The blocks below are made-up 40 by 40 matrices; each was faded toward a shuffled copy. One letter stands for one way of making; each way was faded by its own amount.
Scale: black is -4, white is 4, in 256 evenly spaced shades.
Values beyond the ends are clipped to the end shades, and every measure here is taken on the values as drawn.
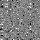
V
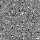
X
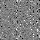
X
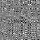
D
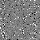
V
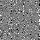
X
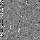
X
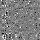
V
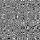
D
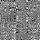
D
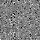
X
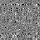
D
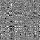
D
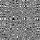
D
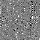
V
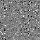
V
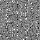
X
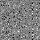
X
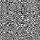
D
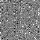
X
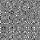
D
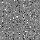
X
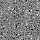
X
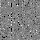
V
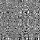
D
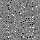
V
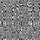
D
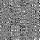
D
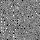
X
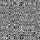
D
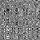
D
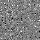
X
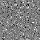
V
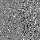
X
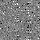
V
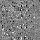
V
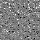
V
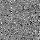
X
